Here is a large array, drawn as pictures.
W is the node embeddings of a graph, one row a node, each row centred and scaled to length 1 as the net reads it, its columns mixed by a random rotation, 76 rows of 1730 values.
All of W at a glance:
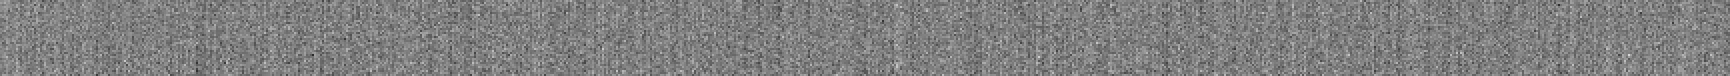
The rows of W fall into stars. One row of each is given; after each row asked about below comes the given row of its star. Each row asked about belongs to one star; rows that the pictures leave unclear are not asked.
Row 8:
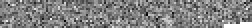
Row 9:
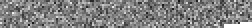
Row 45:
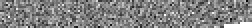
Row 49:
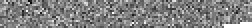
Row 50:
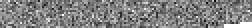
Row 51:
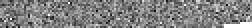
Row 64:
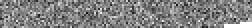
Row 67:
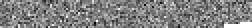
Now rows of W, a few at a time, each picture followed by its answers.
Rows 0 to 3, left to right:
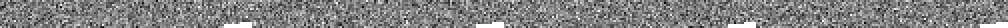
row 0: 8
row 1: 9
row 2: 50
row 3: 45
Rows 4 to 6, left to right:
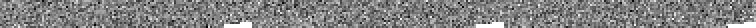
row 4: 67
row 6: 45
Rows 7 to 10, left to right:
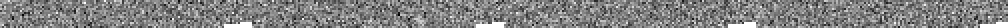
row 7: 9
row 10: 50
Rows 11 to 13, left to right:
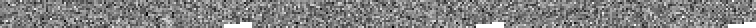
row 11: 8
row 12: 45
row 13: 45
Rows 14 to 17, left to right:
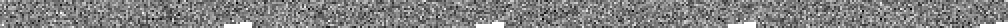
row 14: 9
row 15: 45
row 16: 45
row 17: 50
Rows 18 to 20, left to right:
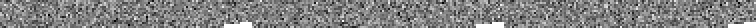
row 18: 67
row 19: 8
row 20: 67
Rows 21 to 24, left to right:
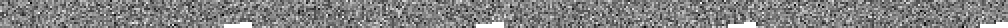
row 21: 49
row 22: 45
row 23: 50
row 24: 67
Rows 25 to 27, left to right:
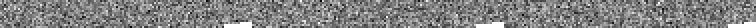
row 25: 51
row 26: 49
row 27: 64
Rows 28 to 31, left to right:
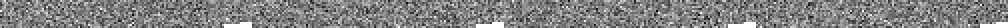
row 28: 49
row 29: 50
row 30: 50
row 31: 51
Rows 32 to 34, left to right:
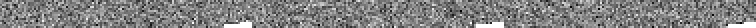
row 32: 67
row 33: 45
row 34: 67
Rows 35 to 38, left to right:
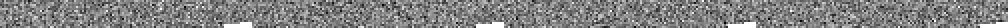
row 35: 51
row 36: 8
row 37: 51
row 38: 51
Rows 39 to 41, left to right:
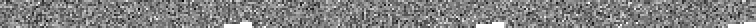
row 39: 67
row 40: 67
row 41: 9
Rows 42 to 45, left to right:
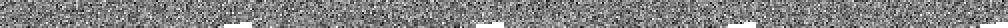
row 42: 50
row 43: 67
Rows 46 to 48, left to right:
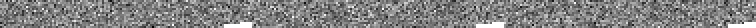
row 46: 49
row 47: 64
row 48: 9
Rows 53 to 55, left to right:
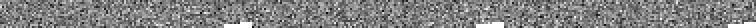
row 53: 50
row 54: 64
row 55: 64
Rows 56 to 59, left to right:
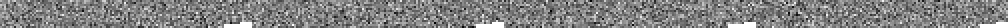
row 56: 50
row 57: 64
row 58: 8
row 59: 49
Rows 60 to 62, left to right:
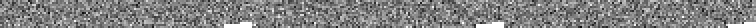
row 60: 49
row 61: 9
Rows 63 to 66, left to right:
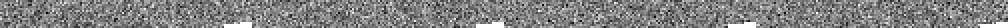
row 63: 45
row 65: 51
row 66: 9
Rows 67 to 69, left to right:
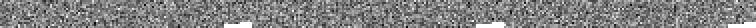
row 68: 67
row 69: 49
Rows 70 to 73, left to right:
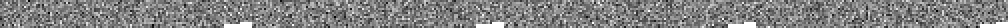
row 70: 64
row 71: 64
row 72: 64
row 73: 51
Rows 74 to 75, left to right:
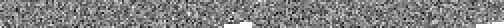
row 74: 9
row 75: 9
